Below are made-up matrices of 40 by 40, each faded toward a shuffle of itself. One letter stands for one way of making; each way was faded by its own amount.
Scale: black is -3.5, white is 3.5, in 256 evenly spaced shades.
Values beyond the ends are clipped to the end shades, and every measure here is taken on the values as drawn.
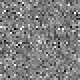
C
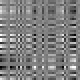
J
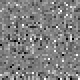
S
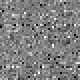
S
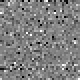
S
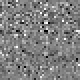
S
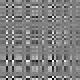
J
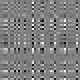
J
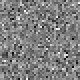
C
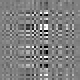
J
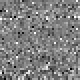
S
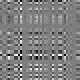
J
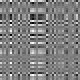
J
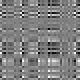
J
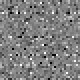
S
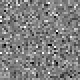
C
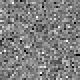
C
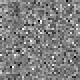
C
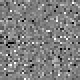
S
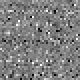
S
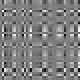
J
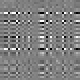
J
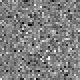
C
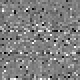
S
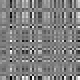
J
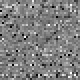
S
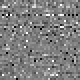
S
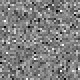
C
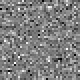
C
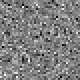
C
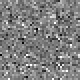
S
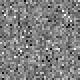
C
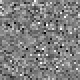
C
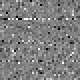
S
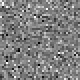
C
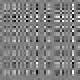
J
